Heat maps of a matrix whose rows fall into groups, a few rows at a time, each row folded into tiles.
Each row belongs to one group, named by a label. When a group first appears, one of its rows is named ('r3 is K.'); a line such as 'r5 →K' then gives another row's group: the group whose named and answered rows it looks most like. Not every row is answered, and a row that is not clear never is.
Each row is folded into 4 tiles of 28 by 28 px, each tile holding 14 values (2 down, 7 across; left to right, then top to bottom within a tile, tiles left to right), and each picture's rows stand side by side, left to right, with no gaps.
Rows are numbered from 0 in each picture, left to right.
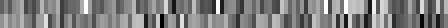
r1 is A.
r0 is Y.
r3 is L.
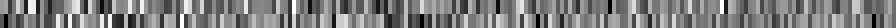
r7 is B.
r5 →B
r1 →L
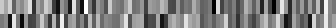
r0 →L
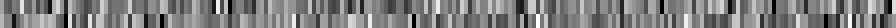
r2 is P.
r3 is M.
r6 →A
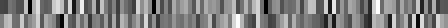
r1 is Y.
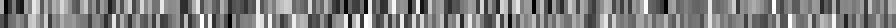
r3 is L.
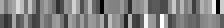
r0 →L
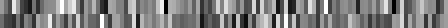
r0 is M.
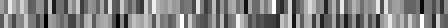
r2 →A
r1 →P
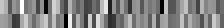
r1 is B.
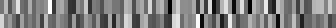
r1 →A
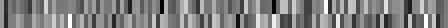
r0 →P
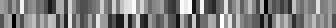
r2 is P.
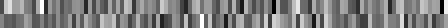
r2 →B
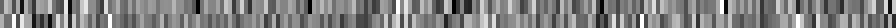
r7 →M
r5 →P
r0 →A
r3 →M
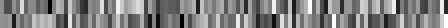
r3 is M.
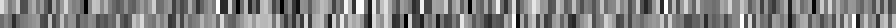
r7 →P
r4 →A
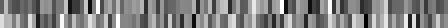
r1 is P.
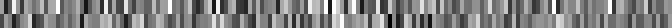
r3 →Y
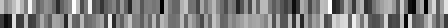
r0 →L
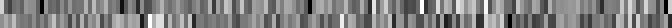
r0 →P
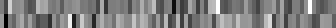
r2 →Y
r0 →P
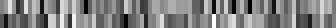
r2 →Y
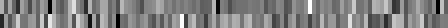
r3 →A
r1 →P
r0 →B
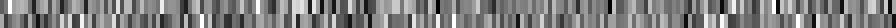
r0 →P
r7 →M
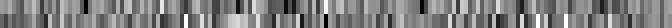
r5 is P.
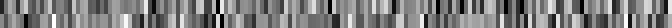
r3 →A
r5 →A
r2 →M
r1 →M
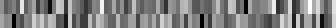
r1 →B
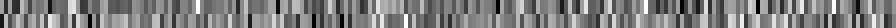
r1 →Y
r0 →B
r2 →B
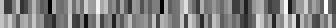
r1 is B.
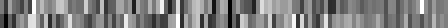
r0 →P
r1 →A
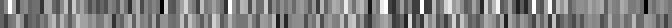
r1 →B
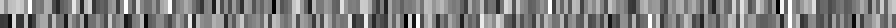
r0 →L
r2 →B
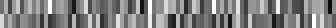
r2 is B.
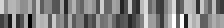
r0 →L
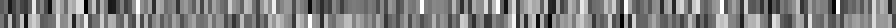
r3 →Y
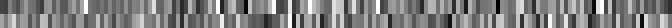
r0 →Y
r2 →A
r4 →B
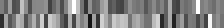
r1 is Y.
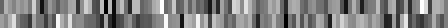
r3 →Y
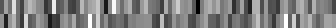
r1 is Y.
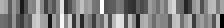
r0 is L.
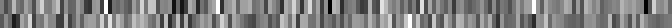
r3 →P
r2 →M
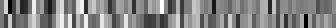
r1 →A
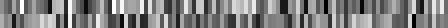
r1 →L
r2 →L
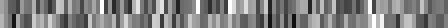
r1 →Y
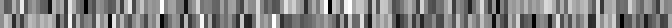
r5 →L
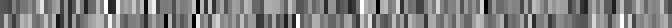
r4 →P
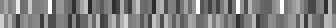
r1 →Y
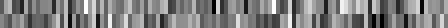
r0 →A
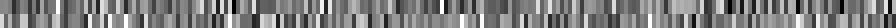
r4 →M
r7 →M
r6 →L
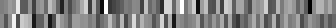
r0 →A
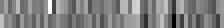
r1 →L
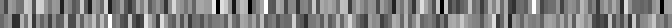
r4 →Y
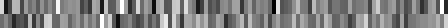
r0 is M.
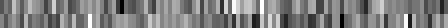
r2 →L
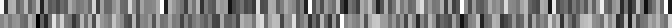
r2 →P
